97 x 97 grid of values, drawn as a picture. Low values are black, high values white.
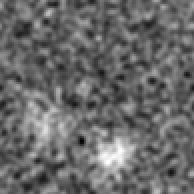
Grain: blotchy. Odd rows or columns: none. Bumps: two. Ninth with the highest average: bottom middle.
